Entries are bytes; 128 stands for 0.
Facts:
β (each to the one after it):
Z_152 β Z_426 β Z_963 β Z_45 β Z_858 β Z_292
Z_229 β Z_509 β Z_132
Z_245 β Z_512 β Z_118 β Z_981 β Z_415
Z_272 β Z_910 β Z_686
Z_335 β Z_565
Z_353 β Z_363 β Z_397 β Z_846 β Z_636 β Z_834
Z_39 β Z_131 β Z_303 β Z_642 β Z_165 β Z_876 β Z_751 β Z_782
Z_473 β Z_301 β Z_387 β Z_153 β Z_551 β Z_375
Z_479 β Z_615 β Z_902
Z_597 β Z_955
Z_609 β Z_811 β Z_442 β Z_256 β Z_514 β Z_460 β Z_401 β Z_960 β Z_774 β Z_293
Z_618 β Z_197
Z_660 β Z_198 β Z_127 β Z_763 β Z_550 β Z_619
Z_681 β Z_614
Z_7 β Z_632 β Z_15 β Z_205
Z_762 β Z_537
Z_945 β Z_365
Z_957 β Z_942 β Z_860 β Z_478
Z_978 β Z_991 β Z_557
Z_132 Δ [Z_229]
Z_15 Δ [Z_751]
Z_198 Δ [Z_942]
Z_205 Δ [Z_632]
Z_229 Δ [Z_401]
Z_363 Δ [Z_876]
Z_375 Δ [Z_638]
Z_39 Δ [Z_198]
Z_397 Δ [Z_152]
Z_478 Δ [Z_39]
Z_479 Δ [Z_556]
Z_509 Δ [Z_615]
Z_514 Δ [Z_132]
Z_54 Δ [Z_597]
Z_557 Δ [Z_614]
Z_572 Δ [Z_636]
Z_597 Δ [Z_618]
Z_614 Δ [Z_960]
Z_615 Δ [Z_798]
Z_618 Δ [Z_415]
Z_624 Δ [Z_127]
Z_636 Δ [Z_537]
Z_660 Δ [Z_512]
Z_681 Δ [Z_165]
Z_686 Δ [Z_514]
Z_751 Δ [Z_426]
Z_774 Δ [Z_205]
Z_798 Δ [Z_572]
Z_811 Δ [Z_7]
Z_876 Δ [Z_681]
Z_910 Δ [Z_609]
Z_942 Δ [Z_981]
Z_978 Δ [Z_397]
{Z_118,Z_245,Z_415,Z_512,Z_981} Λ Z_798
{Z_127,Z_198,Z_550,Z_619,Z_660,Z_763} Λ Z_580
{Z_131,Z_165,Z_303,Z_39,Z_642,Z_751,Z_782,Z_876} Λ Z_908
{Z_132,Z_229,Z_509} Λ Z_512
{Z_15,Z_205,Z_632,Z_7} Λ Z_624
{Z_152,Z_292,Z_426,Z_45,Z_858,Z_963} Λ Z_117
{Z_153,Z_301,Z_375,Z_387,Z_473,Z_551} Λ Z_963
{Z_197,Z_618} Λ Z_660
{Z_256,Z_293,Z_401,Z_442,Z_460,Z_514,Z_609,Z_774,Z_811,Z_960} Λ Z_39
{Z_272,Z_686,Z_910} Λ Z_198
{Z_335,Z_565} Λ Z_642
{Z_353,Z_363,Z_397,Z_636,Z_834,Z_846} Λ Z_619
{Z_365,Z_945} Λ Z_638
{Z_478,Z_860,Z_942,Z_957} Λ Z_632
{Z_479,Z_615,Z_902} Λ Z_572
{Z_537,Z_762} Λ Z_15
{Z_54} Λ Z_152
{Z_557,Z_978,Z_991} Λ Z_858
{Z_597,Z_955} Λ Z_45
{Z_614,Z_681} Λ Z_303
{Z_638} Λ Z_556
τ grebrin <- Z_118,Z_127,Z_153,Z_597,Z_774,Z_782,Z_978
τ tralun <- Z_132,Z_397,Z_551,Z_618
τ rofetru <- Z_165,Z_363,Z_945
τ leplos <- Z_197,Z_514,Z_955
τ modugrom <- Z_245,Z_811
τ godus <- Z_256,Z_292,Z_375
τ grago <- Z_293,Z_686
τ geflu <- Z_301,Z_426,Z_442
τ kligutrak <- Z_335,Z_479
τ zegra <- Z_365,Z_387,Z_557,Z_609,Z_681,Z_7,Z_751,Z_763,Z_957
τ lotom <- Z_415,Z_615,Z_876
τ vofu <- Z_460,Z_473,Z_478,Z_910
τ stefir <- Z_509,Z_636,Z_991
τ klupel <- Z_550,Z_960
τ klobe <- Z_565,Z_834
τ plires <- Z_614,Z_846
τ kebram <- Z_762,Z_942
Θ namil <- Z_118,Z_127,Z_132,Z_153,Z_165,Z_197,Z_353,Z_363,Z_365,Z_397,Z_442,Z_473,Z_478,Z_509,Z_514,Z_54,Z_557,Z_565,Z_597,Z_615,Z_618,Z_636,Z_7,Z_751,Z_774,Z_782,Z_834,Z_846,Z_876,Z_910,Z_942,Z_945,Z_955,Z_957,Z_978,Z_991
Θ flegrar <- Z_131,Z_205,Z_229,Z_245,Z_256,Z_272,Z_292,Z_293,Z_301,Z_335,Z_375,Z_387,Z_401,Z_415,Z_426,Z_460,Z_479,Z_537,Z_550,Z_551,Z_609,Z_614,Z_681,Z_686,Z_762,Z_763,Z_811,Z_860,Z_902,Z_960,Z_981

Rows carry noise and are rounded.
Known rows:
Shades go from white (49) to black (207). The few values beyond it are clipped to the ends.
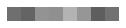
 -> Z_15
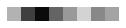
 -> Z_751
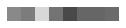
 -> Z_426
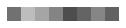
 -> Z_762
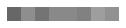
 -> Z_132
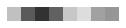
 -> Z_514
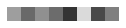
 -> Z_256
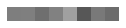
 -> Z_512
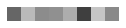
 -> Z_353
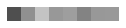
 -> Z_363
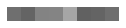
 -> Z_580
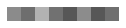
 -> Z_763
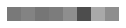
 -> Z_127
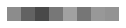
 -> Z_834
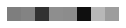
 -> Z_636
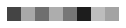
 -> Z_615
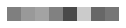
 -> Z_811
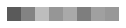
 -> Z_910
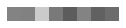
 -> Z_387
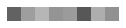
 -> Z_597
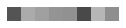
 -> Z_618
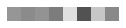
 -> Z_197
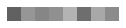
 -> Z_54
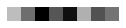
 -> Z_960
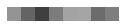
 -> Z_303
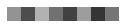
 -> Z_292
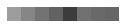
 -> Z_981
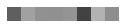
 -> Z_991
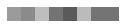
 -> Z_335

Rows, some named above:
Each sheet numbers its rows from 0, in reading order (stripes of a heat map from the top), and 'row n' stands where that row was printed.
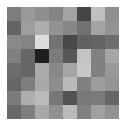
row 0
Z_7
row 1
Z_945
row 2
Z_426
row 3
Z_876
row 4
Z_478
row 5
Z_557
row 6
Z_229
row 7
Z_557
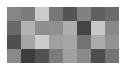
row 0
Z_387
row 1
Z_353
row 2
Z_978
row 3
Z_619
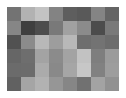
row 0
Z_272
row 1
Z_619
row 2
Z_660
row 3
Z_478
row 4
Z_478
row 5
Z_945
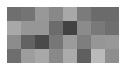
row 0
Z_198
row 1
Z_609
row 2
Z_834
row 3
Z_957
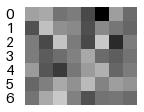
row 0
Z_537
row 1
Z_686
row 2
Z_375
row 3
Z_45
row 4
Z_642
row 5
Z_557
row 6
Z_245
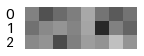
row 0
Z_858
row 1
Z_152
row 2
Z_565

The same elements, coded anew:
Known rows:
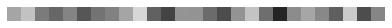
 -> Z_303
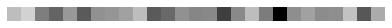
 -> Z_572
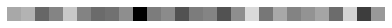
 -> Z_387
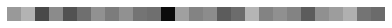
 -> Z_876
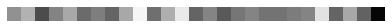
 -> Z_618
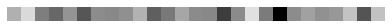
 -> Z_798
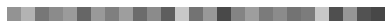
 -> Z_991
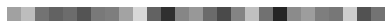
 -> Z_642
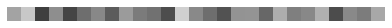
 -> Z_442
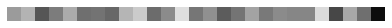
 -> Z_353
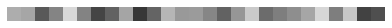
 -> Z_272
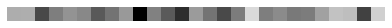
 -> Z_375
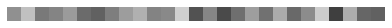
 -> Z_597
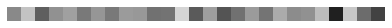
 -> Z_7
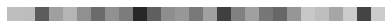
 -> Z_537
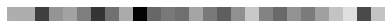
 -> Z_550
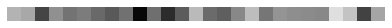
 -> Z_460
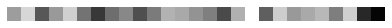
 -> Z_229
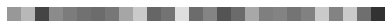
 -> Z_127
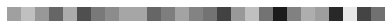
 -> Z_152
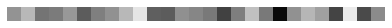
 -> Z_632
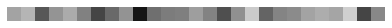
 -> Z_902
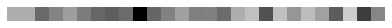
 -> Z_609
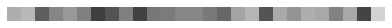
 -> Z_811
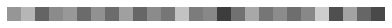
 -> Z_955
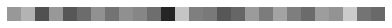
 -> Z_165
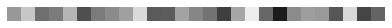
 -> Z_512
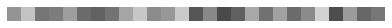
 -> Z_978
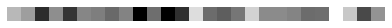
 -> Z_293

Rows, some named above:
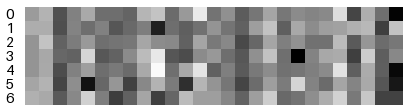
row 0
Z_353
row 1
Z_256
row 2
Z_54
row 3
Z_198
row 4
Z_618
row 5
Z_514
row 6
Z_272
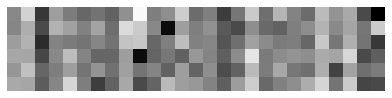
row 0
Z_132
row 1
Z_478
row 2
Z_846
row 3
Z_763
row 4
Z_557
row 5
Z_272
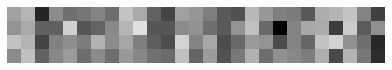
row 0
Z_834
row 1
Z_198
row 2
Z_636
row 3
Z_365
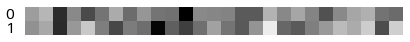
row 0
Z_751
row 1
Z_981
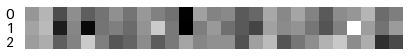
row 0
Z_876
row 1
Z_774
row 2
Z_479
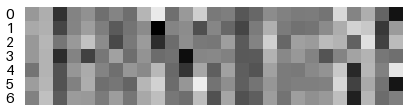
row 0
Z_397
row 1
Z_551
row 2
Z_762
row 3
Z_751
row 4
Z_942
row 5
Z_353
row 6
Z_957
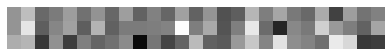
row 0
Z_557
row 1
Z_509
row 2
Z_401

